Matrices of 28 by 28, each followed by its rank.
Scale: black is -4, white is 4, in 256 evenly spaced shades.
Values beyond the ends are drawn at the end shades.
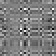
two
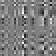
two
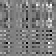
two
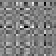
two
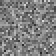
full rank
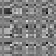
two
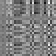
two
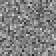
full rank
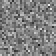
full rank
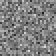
full rank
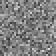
full rank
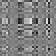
two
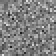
full rank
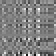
two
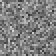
full rank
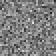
full rank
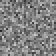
full rank
